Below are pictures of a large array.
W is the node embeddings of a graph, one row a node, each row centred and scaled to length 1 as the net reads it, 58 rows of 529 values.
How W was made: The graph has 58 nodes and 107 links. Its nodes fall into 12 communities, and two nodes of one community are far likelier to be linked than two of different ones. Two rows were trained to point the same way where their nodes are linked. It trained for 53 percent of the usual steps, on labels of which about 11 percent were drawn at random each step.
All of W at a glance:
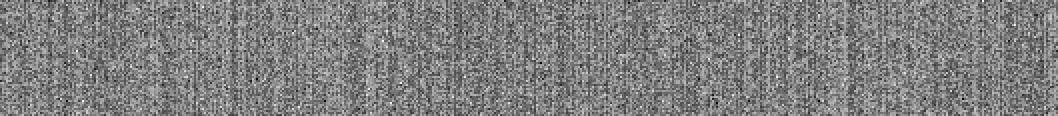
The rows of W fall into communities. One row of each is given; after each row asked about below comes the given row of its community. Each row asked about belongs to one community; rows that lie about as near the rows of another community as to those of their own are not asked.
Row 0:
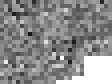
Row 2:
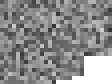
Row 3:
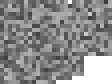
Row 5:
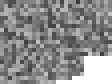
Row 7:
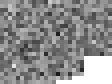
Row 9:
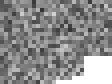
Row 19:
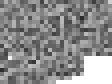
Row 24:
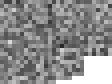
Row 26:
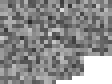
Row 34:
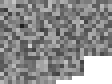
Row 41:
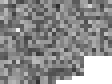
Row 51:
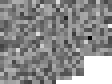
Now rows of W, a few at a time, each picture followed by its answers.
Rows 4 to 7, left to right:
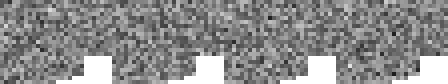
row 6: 51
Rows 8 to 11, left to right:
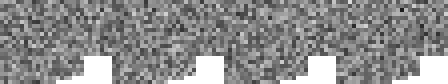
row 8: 41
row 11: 24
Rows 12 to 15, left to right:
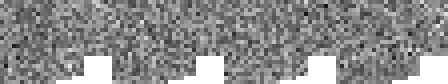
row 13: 2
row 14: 9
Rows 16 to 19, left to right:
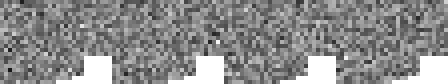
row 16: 2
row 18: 3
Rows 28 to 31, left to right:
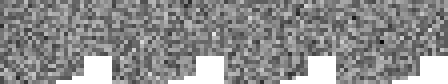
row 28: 3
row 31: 34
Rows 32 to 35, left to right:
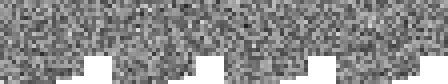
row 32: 41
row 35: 19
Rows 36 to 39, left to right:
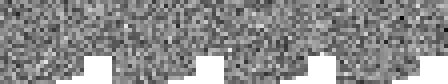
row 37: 51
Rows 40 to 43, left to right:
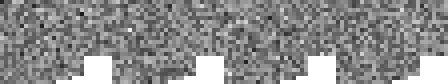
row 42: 9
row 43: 3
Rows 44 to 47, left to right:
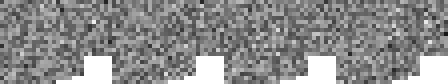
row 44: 34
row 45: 19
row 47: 0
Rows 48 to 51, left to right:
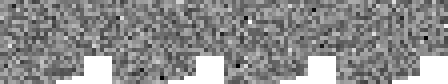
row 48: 41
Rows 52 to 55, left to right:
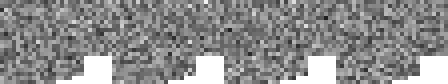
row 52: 5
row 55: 26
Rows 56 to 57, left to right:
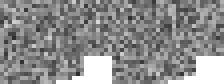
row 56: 9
